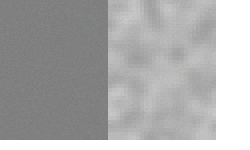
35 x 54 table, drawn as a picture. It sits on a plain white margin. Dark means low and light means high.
It is made of 1 by 2 panels. Panel 1,1: middling, flat. Panel 1,2: high, blotchy, faint in contrast.
